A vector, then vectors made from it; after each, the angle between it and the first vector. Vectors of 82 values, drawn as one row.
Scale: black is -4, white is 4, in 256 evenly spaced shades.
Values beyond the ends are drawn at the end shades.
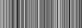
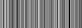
nearly parallel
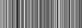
nearly parallel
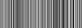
orthogonal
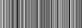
nearly parallel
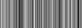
orthogonal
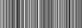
nearly parallel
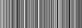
nearly parallel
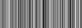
orthogonal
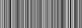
orthogonal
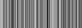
partly aligned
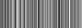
nearly opposite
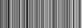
orthogonal
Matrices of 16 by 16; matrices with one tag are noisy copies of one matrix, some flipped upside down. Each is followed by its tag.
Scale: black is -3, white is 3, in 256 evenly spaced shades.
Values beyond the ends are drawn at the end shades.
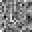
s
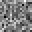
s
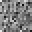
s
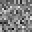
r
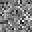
r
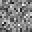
r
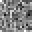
s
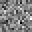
r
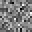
r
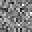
r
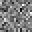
r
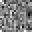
s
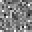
s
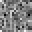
s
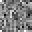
s
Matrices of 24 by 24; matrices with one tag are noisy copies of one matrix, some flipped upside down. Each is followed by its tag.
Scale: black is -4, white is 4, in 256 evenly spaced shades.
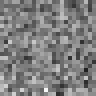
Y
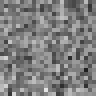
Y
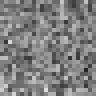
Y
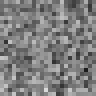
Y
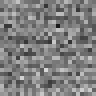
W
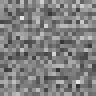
W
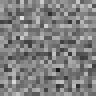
W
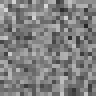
Y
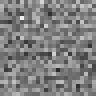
W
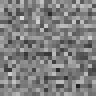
W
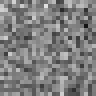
Y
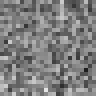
Y
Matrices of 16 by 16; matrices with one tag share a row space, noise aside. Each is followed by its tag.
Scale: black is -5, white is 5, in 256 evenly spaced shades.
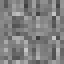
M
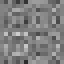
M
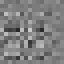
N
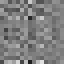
N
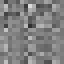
N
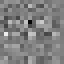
N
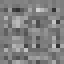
M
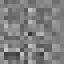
N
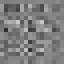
N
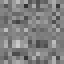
M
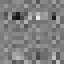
M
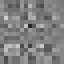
N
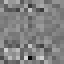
N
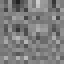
M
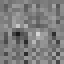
M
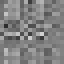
N
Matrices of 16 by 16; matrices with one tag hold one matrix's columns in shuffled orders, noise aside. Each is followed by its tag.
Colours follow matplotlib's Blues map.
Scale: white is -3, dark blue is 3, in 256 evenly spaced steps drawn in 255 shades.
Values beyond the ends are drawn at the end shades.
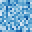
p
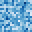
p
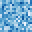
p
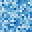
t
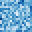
p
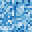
p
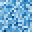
t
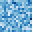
p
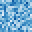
p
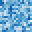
p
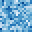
p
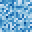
t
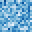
p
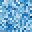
t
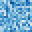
p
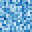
p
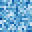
p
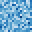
t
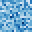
t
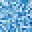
t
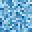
t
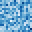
p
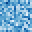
p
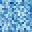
p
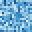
p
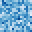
p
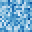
p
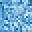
p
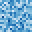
t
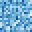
p
